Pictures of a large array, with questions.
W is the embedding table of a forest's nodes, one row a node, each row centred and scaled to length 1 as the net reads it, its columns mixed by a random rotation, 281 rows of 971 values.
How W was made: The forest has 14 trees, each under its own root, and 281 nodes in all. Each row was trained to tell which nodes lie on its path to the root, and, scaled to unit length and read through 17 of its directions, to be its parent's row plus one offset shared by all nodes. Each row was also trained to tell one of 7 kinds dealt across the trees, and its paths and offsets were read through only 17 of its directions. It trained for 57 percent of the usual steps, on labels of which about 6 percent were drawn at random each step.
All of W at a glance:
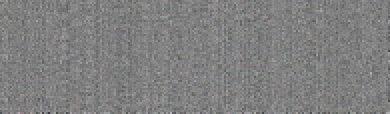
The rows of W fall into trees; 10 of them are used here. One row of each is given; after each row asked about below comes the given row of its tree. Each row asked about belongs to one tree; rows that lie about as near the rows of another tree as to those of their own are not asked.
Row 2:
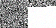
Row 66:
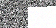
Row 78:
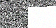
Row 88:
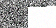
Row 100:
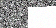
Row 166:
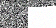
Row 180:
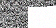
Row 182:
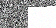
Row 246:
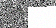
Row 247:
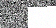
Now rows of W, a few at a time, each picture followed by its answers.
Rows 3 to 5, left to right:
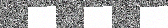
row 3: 166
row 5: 166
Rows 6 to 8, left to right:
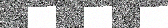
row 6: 247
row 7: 247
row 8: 88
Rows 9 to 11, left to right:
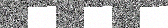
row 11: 247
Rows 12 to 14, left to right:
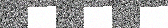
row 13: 2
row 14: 78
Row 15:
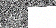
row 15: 78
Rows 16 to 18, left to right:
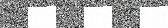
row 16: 180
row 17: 247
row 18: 2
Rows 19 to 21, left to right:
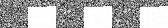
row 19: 246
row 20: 246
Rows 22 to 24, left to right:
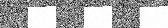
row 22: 182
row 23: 78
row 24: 247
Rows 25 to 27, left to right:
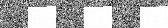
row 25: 88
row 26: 2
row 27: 88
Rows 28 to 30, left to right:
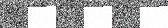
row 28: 88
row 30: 2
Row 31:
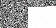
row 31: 166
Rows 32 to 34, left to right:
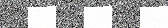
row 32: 247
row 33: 166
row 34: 100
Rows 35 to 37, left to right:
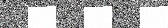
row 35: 100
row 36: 247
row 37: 2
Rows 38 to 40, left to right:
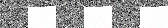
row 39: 180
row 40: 78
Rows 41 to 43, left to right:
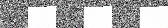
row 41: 100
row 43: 247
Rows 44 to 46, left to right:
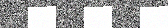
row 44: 247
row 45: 246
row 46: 246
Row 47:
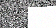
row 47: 2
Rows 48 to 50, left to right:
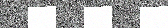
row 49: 182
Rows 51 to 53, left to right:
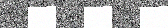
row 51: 100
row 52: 100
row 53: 2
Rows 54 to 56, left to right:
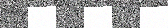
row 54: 166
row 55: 247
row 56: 182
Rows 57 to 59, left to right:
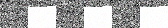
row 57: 66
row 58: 166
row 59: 100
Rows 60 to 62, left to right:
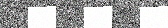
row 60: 246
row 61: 182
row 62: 2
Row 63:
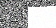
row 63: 166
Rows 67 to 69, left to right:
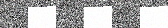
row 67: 88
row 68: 247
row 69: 166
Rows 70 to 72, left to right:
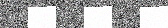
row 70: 2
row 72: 247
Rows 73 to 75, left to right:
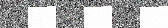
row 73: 2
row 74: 180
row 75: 246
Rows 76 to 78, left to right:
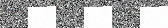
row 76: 247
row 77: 100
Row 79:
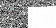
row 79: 166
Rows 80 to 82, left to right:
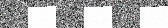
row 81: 246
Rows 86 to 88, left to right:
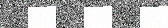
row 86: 166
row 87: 246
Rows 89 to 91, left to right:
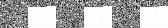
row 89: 78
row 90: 88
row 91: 166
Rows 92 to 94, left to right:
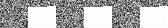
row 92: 246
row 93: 247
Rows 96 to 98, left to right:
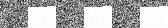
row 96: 182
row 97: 78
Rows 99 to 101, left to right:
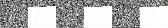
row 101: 247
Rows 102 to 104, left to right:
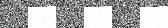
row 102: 247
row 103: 247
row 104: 2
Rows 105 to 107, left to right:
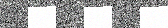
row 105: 166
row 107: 180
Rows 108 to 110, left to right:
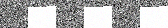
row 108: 246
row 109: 2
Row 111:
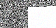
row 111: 166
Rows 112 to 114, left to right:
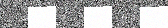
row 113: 166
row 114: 2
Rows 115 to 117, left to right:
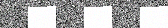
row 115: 246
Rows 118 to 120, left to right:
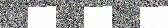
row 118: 66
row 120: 2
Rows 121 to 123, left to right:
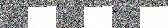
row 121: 100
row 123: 166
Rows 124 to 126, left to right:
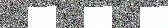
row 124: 247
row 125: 246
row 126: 246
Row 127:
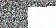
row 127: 182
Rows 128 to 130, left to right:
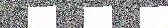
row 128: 246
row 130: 246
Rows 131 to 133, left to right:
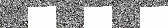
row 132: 78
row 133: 166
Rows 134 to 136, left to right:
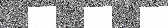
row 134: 166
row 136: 246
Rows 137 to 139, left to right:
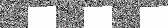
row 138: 78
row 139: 247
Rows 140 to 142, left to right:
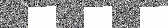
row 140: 88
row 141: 247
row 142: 88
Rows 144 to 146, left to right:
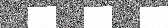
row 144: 247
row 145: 166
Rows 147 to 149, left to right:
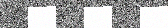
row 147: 246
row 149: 166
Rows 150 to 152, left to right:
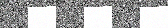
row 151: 2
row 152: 182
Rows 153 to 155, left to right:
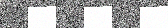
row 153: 246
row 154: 88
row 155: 88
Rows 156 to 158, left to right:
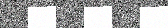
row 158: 2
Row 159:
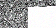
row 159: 66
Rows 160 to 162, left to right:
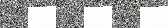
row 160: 182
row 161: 246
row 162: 100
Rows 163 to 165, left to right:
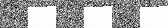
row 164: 182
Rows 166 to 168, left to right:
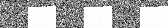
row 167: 247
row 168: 182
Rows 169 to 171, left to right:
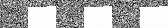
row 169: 2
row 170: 166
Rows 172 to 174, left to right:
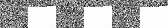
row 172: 66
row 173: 247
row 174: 182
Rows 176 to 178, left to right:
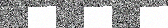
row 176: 247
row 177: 2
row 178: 166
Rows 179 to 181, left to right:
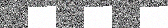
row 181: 182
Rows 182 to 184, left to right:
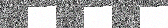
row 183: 182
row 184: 182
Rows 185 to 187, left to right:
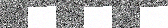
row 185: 246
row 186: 78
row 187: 182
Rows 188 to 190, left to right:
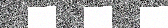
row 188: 78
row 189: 182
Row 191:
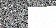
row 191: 166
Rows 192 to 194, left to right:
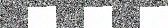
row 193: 78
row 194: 246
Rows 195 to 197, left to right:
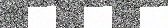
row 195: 100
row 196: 2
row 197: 100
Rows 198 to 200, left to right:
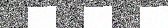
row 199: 246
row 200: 2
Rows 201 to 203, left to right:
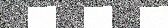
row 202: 100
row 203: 2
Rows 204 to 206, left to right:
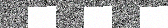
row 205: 246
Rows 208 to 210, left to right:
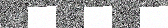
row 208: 78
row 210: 88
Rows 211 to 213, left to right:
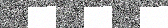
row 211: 88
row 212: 246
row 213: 2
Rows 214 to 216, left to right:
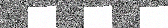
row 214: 246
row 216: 247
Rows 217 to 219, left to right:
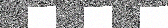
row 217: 2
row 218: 78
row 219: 246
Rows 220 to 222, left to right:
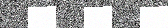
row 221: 78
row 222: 246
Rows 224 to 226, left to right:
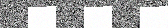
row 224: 166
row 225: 2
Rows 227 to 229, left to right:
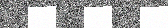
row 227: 2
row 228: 166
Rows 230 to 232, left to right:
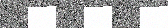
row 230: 2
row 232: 2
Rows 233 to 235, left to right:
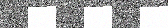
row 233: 166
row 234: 166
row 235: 100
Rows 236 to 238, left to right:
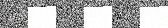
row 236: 2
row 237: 2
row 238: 2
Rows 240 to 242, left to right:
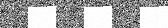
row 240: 166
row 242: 166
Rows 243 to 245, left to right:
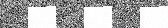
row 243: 2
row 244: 247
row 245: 78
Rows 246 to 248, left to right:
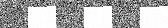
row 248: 247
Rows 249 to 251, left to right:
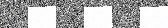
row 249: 182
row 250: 246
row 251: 78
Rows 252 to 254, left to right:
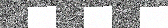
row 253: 247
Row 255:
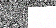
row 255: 66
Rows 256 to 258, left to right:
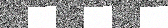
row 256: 182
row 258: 66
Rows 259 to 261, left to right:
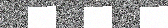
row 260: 66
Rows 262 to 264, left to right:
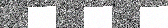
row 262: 182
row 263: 246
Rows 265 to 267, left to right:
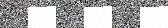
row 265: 78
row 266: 247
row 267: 246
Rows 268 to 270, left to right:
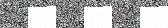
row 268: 180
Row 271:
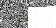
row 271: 88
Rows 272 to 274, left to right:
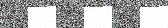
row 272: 247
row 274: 246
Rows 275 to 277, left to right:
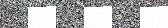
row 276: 88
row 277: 166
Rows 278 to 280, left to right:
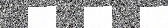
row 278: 182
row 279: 166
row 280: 247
